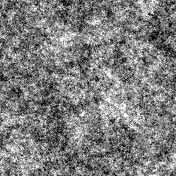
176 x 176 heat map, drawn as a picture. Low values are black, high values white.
No single row or column stands out from its neighbours. Overall the values sit about 50% of the way up the scale. There is no overall slope. The halves do not mirror each other. The texture is blotchy. The values follow a bell shape.
